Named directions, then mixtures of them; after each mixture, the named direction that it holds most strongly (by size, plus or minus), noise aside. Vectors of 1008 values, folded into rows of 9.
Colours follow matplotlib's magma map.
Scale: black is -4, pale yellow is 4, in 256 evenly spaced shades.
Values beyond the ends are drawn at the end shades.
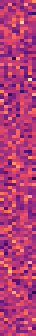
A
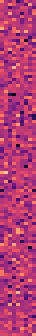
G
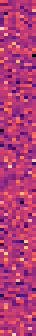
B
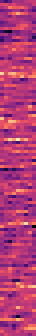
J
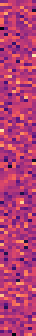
B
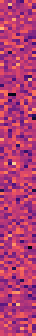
G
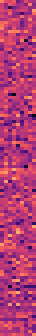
G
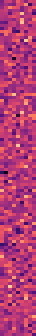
G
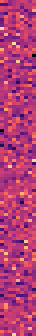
B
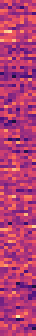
J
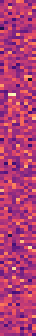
G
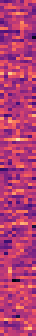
J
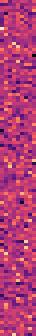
B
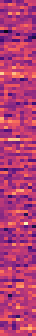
J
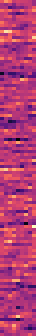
J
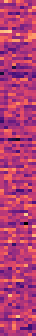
J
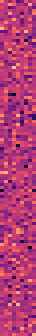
G
